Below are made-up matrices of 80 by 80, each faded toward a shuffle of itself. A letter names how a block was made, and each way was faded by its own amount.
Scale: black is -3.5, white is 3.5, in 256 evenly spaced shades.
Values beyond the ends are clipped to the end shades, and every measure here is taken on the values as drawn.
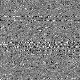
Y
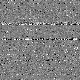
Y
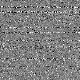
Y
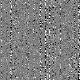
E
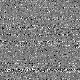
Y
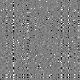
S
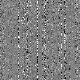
E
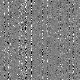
E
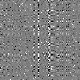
S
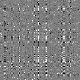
S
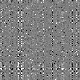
S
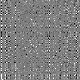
S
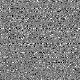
Y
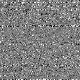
Y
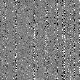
E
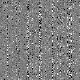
E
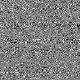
Y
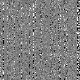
E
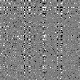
S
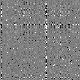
S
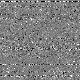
Y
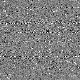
Y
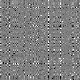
S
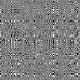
S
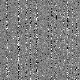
E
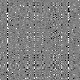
S
